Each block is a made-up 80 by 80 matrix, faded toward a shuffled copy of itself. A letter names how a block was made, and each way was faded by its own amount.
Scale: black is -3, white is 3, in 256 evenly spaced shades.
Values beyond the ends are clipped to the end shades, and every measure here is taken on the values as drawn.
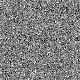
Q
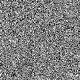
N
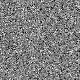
Q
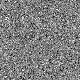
Q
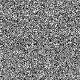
N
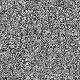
N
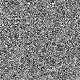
N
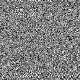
N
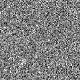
N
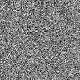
N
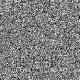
N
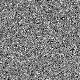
Q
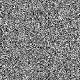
N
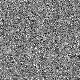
Q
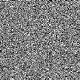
N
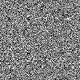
N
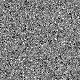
Q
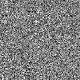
N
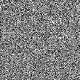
N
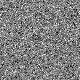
Q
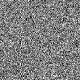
N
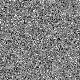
Q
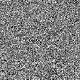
N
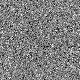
Q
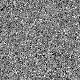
Q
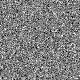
Q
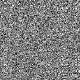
N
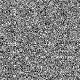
N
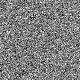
Q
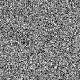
N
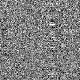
N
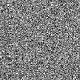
N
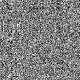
N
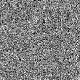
N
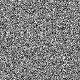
N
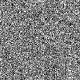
N
